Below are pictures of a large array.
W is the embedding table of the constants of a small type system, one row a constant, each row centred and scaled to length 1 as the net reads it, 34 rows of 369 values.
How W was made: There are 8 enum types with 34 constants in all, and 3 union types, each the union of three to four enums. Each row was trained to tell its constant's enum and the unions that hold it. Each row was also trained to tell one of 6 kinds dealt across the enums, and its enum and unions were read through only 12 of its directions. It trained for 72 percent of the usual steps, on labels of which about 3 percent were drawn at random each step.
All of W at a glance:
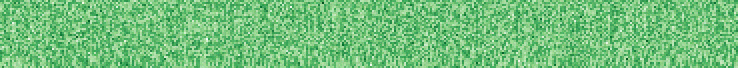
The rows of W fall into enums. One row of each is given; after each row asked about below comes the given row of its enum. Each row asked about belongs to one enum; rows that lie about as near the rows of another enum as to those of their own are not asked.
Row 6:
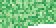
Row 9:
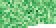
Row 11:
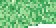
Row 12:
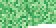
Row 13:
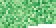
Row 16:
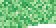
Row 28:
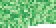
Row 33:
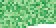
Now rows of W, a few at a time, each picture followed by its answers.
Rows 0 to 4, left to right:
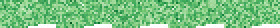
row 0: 6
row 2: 16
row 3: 16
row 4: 12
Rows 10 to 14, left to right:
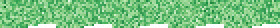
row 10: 9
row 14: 11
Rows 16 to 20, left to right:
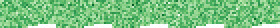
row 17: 33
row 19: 6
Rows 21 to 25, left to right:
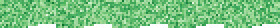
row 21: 16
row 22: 28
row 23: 33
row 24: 33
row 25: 11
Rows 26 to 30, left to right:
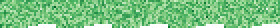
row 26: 11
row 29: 28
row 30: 28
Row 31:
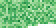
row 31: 12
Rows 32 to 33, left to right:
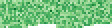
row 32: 12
